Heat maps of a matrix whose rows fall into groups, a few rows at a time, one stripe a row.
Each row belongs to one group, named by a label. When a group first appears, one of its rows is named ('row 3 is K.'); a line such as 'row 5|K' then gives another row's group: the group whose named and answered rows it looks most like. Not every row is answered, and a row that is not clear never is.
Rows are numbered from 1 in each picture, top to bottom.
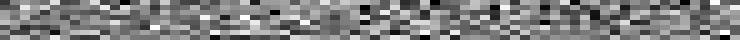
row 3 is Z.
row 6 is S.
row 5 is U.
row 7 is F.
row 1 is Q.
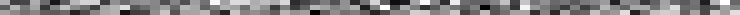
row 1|F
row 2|Z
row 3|U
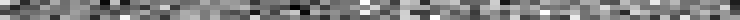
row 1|S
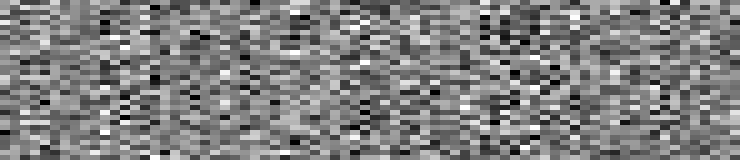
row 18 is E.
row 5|S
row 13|S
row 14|Q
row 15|Z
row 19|Q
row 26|E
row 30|Z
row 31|F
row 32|S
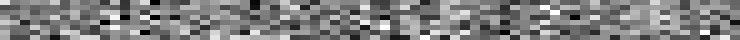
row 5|S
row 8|F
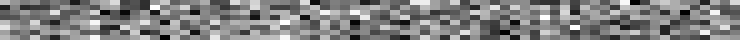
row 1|U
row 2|S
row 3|Q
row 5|F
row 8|F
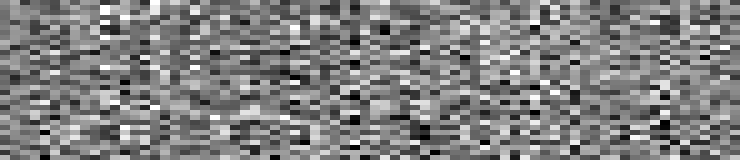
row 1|S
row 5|E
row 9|E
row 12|Q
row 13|E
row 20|E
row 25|E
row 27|Z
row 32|Z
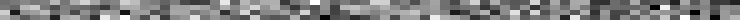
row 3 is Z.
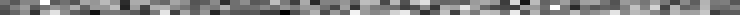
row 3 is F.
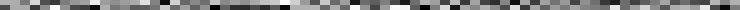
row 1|F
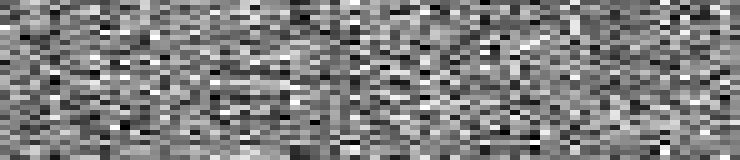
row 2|Q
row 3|F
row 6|S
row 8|S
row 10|Z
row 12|F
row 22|U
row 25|U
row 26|S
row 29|E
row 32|F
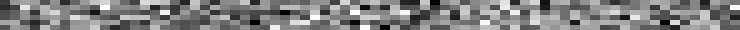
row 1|Q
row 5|E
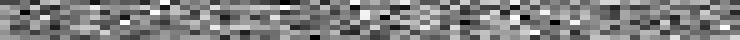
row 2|F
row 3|S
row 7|E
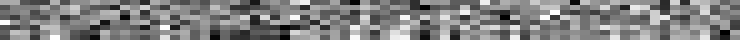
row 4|U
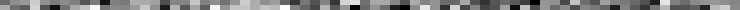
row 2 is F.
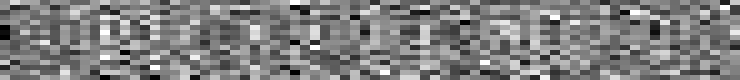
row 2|F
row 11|U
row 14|S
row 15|Z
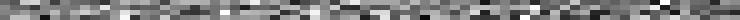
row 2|E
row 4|Z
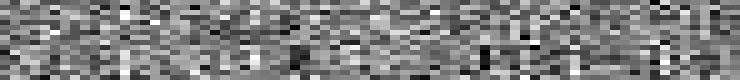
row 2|Q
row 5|S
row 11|Z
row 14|Z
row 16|Z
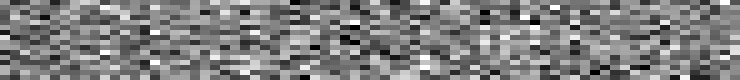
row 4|Z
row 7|S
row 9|E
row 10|U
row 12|F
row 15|Z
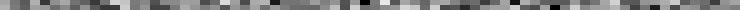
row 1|Z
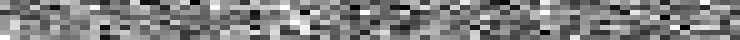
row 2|F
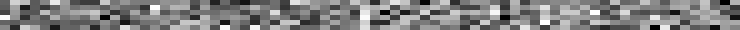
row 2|S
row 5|U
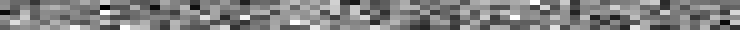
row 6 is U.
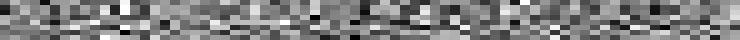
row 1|Z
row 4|U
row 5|F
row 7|U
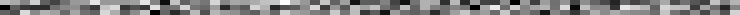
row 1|F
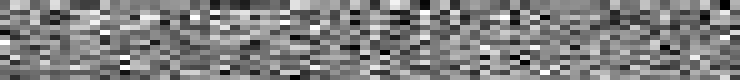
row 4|Q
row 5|F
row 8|F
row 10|E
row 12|Z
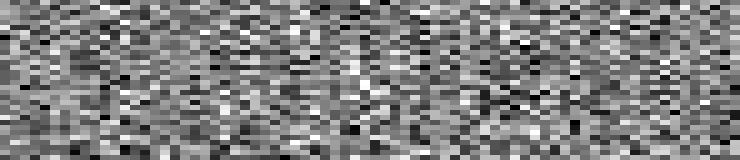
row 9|Z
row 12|U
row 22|Z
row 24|S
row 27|E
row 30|U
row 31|U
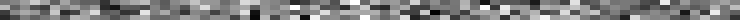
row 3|Q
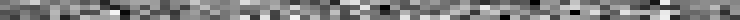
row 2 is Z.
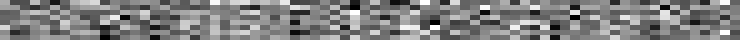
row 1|F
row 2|E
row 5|Z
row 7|F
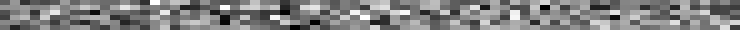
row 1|S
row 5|U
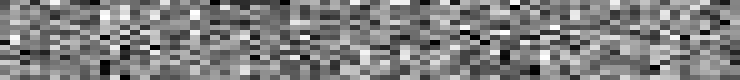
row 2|Z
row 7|Q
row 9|Z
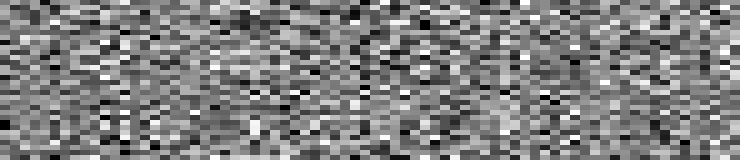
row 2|F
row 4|E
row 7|U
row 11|F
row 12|Z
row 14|F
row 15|U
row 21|Q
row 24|Q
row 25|S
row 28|S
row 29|Q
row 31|U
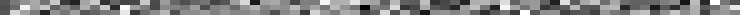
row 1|Q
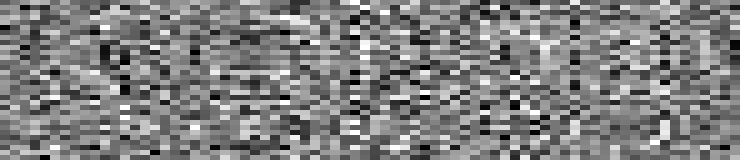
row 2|S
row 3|Z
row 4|F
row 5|E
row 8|E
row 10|S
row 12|S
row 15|F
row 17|E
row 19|U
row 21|F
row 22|Z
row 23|E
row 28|U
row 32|Z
